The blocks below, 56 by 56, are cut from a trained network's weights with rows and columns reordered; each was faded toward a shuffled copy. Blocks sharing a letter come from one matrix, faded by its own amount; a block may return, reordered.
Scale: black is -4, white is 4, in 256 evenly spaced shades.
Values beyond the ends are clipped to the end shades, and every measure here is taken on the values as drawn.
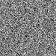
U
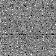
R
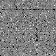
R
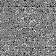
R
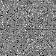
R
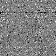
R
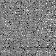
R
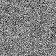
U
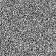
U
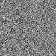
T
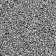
U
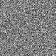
T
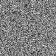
U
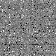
R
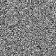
T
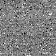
R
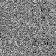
T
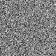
U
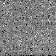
R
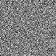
T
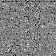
R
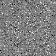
R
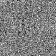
T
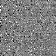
R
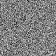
U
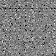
R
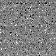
R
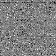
R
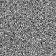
T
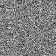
U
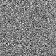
U
